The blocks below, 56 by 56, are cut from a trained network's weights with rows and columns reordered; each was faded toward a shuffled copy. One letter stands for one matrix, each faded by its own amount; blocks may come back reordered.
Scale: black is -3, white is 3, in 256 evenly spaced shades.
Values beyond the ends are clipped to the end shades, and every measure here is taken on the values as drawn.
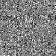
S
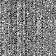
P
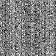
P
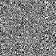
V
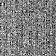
P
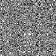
V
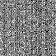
P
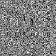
V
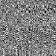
V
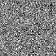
S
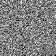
S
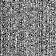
P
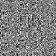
V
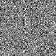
V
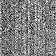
P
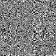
V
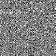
V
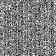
P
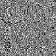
V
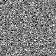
S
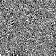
S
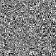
V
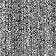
P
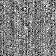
P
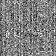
P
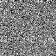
S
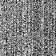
P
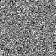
S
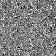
S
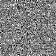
S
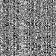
P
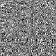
V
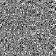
V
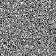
S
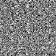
S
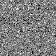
S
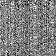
P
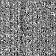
P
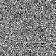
V
